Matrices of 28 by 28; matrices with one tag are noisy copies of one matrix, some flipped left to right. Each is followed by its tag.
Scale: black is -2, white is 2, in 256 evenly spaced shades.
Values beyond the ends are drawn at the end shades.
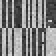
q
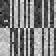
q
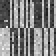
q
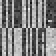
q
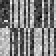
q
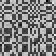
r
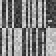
q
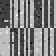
q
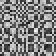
r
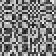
r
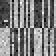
q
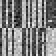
q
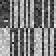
q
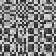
r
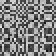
r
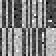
q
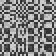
r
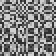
r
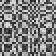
r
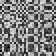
r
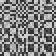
r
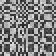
r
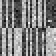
q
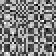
r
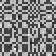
r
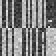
q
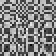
r
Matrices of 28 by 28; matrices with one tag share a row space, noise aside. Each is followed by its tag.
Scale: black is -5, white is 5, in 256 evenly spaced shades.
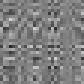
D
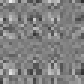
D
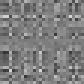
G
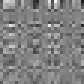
D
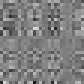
D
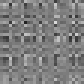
G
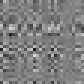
D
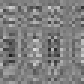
D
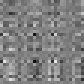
D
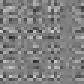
D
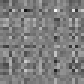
G
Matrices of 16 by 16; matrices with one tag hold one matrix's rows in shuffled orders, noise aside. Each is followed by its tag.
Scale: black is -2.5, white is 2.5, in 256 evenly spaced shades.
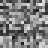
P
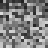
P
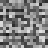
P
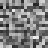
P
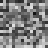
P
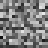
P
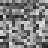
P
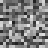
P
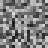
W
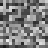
P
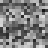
P
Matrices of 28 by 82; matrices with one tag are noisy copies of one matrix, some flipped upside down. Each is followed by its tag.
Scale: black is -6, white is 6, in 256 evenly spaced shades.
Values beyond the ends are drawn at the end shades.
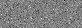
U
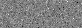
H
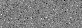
U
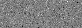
H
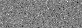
H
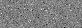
U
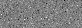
U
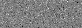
H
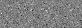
U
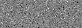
H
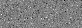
U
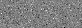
U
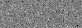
H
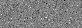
U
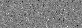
H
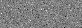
U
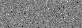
H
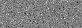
H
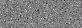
U
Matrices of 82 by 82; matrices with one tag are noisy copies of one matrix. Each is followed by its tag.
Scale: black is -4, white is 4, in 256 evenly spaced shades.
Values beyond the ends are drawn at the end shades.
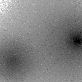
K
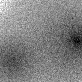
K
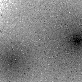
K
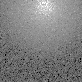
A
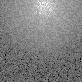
A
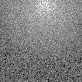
A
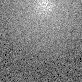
A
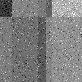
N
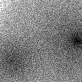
K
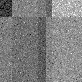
N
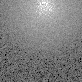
A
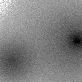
K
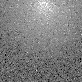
A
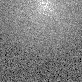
A
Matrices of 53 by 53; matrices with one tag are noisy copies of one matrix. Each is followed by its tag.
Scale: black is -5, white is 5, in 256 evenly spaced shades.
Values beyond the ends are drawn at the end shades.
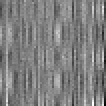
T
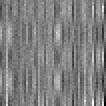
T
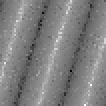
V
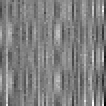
T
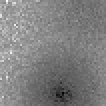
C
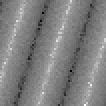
V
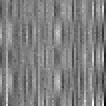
T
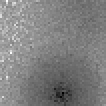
C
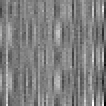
T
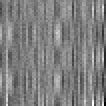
T
